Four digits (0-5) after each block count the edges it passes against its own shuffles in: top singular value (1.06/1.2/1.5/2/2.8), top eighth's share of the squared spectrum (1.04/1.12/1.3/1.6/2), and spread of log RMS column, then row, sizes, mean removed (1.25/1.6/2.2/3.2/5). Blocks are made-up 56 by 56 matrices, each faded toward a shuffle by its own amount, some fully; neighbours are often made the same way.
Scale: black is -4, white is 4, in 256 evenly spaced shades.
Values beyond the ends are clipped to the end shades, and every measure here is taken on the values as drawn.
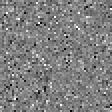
0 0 1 0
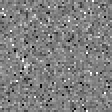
0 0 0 0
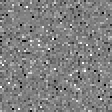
0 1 0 0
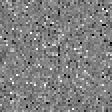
0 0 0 0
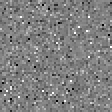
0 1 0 0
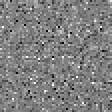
3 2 0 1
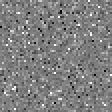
2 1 0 0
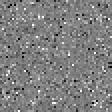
2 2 0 1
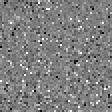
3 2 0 0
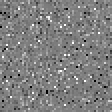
2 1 0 0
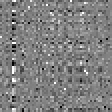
4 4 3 2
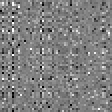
4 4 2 2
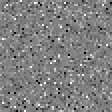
0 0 0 0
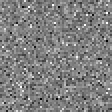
0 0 0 0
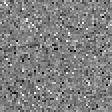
0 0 0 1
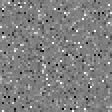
0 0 0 0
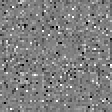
2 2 1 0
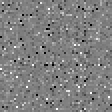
2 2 0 0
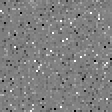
0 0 0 0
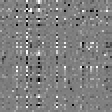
4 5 3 2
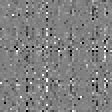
4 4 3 2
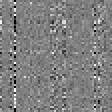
4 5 3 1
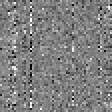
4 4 3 1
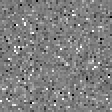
0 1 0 0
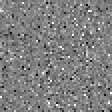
1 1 1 0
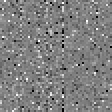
3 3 2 0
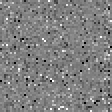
1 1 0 0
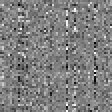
3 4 3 1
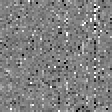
3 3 2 0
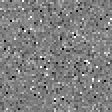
0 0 0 0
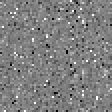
1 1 1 0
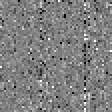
3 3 2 0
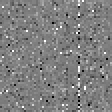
3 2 1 0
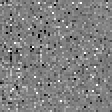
2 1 0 0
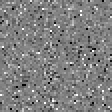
2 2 0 0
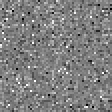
2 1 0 0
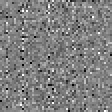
3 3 2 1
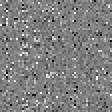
3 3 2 1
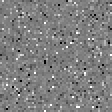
2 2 1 0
